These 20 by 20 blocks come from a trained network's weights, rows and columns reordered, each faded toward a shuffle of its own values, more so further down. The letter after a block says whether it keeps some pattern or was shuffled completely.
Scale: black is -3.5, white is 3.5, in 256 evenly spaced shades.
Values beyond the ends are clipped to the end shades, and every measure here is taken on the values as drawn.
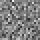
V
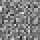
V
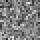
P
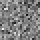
P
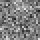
P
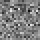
V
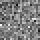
P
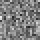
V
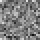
V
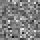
V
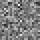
P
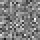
V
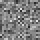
V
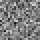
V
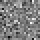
P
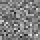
V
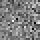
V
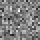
P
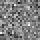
P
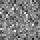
P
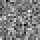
V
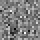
V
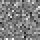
P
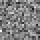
P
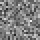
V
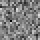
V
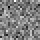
P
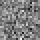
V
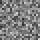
V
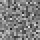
P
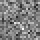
P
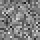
V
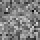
P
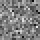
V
